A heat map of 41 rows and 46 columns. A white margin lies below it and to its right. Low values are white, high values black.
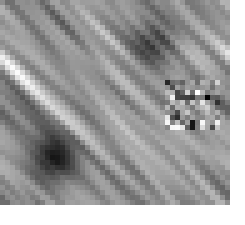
Slope: none. Grain: diagonal, down to the right. Odd patch: rougher, in the middle right. Bumps: two.
